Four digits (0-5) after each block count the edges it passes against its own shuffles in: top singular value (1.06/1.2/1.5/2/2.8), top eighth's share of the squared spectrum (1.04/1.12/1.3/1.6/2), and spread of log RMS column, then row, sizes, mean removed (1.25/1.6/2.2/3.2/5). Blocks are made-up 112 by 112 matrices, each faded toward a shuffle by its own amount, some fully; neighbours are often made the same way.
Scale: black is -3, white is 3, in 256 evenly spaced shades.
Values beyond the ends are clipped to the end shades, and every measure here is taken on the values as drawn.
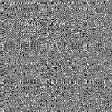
5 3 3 3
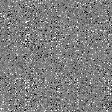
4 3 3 2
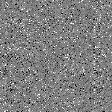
3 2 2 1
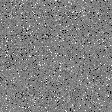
2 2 1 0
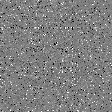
3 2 1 1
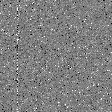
3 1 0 0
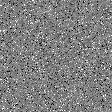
0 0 0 0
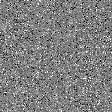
3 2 1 0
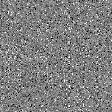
4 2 2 1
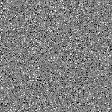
3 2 1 1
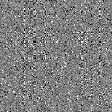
4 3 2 2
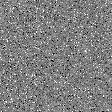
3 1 0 0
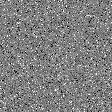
1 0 0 0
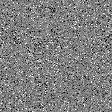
3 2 1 0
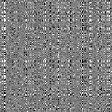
5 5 4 3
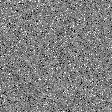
1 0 0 0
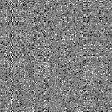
4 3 3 2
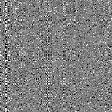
5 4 3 2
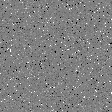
0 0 0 0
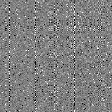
5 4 3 2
